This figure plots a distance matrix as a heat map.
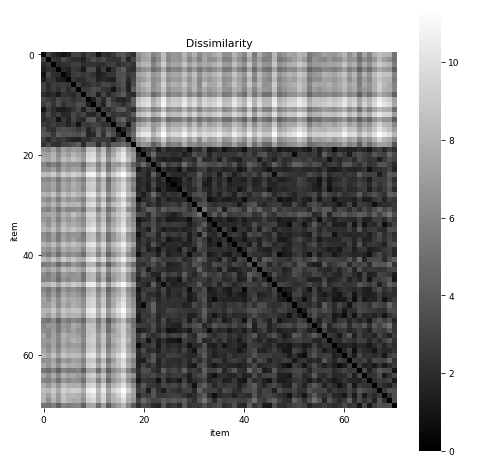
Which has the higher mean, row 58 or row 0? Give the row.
0
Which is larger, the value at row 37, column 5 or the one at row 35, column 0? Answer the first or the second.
the second
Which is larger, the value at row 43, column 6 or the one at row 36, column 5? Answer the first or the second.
the first
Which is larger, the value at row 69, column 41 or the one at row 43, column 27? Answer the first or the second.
the first
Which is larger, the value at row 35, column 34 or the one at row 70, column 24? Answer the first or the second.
the second
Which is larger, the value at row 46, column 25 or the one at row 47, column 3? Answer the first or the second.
the second
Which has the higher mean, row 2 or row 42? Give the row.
2
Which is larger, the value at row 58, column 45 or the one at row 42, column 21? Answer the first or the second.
the second
